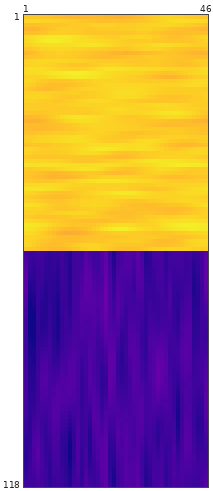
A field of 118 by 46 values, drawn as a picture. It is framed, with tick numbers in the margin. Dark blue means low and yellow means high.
It is made of 2 by 1 panels. Panel 1,1: very high, streaked across, faint in contrast. Panel 2,1: very low, streaked downward, faint in contrast.
